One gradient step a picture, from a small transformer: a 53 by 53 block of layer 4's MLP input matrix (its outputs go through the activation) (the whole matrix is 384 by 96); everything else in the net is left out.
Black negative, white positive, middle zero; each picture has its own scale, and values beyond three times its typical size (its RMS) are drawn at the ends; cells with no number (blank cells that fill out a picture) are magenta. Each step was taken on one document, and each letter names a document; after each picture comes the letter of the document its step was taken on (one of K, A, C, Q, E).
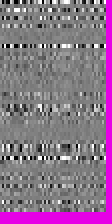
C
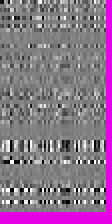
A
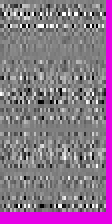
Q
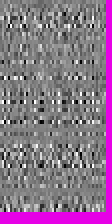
Q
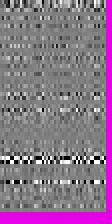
A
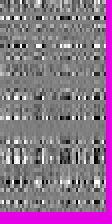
A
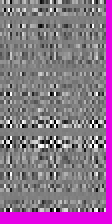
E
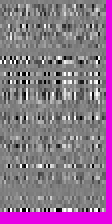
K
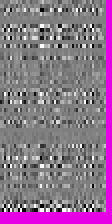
E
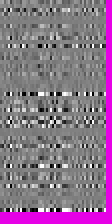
E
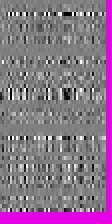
K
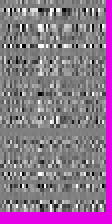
E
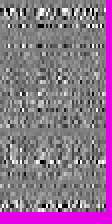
Q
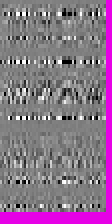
K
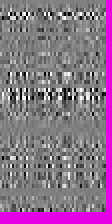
K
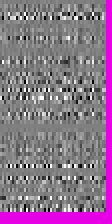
K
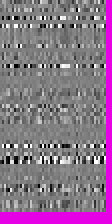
C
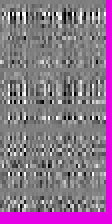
K
